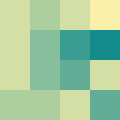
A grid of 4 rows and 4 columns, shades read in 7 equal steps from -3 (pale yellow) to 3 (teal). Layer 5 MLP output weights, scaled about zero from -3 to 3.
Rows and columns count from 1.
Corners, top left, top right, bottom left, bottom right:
-2 -3 -1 1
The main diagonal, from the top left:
-2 0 1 1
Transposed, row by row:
-2 -2 -2 -1 | -1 0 0 -1 | -2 2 1 -2 | -3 3 -2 1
